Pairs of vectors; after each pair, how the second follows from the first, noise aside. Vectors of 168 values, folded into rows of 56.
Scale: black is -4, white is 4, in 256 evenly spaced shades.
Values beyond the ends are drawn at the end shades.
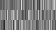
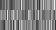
copied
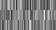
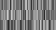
reversed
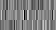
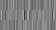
shrunk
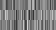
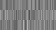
shrunk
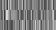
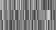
reversed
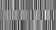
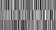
copied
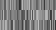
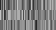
reversed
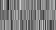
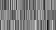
reversed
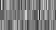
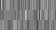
shrunk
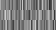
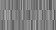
shrunk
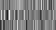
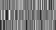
copied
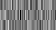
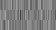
shrunk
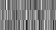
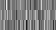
copied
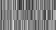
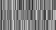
copied
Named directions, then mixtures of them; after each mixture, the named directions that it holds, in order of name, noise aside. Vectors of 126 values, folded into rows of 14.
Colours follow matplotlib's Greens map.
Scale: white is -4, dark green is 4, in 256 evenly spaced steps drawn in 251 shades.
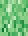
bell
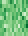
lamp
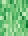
lamp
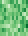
bell, lamp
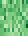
lamp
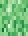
bell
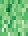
bell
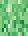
bell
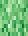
bell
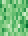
bell, lamp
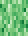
bell, lamp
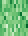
lamp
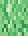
bell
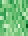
lamp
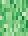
lamp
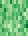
bell, lamp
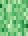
bell, lamp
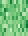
lamp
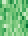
lamp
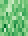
bell, lamp
